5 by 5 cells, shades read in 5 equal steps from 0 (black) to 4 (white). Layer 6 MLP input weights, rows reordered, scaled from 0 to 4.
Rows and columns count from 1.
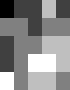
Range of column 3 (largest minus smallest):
3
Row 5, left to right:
4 2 3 3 2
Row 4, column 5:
3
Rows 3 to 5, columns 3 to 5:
2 3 3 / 4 4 3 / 3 3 2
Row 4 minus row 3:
0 0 2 1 0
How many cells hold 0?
1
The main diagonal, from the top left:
0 2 2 4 2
